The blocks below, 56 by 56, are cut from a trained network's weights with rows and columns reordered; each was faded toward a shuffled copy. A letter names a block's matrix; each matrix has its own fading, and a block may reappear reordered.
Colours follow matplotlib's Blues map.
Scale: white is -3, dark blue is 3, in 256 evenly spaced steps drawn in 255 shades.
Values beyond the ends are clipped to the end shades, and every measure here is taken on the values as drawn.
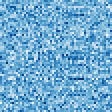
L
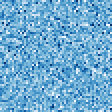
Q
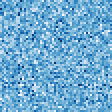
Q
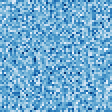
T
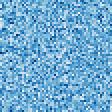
T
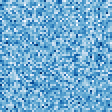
T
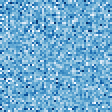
Q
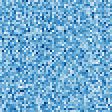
T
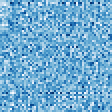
L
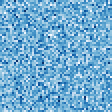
T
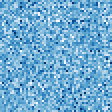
Q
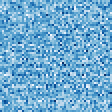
L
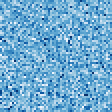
Q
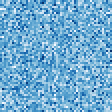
T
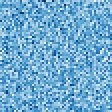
T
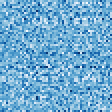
L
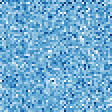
Q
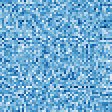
L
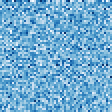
L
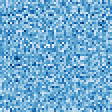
L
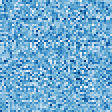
L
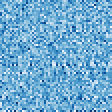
L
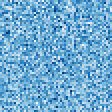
T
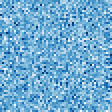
Q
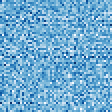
L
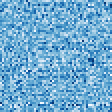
L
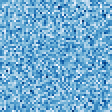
T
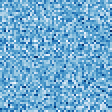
L
